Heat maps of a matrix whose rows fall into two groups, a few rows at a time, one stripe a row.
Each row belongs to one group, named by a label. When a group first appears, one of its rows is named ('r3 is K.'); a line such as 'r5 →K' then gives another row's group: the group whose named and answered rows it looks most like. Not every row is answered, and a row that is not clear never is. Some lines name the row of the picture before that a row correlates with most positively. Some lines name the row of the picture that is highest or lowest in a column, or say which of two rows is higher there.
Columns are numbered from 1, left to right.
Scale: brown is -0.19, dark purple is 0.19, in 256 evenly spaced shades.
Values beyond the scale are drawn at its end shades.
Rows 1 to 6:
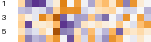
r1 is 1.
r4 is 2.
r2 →1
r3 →2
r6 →2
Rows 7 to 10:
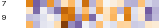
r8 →1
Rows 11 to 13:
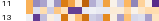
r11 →1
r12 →2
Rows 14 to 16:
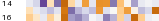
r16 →2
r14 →1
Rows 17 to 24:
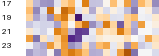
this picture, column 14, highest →20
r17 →1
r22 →2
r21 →2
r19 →2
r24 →1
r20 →1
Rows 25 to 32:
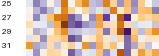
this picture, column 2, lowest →30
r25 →1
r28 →2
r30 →2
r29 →2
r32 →2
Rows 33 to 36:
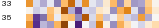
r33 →1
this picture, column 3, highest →35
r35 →1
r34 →2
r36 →2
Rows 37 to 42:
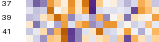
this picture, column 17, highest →41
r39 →2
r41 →2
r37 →1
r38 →1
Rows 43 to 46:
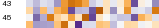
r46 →2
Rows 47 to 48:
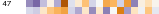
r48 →2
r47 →1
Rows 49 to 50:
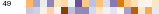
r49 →2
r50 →2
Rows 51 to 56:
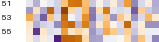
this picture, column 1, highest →52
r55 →1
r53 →1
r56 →1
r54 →1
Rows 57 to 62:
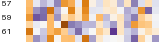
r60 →2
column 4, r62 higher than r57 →No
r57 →1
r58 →1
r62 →1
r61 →2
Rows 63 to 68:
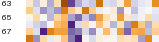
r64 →1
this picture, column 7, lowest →64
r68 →2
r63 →2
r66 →2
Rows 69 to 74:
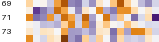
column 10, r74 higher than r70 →Yes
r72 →1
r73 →2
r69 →2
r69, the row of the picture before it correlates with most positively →65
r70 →2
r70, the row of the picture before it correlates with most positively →63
